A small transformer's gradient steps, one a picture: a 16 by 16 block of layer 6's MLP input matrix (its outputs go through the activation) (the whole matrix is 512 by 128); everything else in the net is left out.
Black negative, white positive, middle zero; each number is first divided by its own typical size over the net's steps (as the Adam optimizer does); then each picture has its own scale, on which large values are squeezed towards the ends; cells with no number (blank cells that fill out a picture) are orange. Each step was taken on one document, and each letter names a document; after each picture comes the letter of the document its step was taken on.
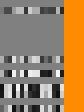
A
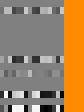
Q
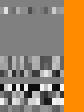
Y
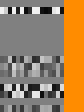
A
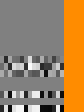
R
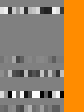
Y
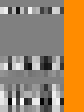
Y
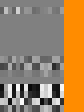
Y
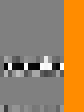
R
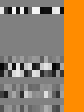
A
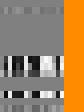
R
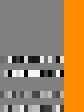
A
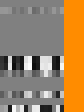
Q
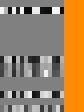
A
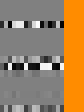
R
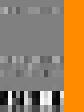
Y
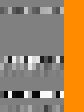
R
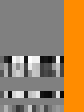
R
